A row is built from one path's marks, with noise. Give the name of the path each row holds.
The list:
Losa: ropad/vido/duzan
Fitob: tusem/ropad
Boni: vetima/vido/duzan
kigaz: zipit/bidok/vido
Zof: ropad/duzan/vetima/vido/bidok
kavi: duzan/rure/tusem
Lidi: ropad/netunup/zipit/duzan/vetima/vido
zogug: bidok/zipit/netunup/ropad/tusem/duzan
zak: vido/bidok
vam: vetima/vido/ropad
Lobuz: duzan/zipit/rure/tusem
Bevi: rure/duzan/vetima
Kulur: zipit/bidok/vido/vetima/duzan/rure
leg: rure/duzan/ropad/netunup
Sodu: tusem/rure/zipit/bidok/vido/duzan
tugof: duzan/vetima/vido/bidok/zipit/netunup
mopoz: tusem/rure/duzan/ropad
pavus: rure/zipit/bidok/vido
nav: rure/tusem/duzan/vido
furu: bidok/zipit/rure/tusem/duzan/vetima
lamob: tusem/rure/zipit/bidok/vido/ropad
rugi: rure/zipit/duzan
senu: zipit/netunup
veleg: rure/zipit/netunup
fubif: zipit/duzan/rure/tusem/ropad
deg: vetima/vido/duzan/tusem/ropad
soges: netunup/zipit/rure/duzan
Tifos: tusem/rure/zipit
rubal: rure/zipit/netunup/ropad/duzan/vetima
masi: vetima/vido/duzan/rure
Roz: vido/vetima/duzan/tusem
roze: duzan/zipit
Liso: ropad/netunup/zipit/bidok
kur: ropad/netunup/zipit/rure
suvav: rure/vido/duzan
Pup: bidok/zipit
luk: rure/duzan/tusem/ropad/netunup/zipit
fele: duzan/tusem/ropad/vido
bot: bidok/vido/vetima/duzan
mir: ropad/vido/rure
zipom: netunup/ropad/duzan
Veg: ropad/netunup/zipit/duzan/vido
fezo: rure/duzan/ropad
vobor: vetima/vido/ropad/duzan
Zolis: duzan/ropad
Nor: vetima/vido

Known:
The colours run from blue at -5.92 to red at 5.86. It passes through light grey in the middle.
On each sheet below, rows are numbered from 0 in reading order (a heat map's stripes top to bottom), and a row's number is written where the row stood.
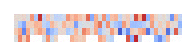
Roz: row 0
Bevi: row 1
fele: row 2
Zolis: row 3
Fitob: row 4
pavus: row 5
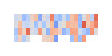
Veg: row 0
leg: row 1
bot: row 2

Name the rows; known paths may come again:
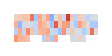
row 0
fele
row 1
bot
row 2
Sodu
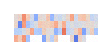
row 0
mopoz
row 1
Kulur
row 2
lamob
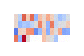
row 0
Fitob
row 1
fezo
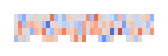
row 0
tugof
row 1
nav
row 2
Roz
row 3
pavus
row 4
Veg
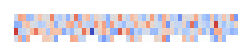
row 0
suvav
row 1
leg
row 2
Zolis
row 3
kigaz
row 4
Bevi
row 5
luk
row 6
fubif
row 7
Liso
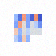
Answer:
veleg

